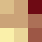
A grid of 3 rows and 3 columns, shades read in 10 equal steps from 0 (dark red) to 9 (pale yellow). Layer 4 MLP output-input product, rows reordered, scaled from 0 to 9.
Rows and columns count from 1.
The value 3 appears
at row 3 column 3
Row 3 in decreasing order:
9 8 3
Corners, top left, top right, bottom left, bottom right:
7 0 9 3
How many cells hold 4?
1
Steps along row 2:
same down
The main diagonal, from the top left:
7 6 3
